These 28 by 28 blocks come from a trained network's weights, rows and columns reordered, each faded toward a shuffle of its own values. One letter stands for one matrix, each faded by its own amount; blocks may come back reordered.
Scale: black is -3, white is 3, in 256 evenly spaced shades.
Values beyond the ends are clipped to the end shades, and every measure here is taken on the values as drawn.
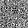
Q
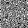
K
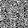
K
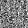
Q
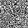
K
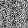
Q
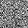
K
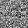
K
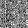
Q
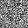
K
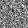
K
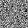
K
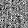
Q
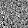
K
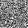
K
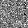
K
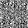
Q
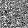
K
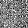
Q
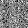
Q
